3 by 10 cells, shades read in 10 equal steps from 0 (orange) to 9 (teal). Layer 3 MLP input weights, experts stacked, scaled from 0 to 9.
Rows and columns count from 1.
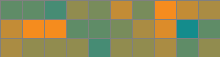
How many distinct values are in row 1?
7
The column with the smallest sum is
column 8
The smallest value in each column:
2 0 0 4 5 2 3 0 2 3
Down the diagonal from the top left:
6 0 4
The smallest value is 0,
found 3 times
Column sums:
11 10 11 14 18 11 12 4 17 13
